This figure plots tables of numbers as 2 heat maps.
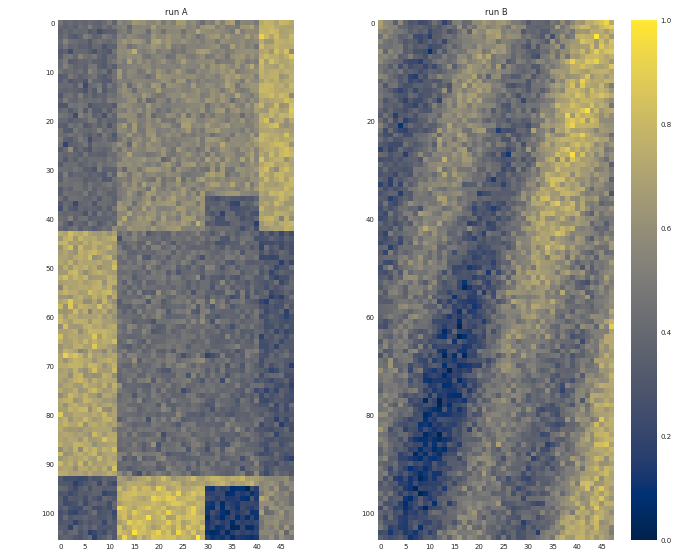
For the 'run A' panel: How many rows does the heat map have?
106
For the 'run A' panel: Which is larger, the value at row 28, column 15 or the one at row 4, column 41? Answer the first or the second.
the second
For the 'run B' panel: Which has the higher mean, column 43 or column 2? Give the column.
43
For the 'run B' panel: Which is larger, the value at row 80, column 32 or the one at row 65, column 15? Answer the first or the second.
the first
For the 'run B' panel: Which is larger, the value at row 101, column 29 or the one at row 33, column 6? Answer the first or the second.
the first
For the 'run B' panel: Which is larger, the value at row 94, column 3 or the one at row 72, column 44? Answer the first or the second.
the second
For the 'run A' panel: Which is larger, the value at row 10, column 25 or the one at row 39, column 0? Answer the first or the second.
the first
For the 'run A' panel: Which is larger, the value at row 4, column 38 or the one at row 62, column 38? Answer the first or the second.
the first
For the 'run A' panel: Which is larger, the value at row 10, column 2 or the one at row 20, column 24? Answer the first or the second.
the second
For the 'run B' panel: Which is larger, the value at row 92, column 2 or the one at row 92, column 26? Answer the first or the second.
the second
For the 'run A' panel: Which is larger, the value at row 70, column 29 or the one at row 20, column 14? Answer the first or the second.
the second
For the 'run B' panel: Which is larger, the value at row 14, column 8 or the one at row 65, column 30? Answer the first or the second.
the second
